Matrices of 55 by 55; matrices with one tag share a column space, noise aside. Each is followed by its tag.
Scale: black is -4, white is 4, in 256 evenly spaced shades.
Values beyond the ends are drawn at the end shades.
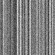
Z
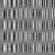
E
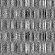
E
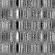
E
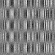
E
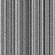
Z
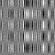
E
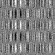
E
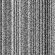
Z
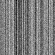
Z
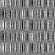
E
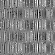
E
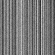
Z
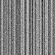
Z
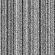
Z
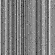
Z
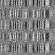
E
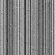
Z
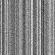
Z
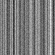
Z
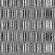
E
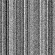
Z
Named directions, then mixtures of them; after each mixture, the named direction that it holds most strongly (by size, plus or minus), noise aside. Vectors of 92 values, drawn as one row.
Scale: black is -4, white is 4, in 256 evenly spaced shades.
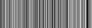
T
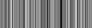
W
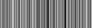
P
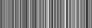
P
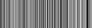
T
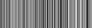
T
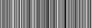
P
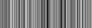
W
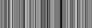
W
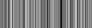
W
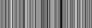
W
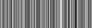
W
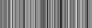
W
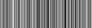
P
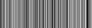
T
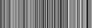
T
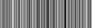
P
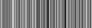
P
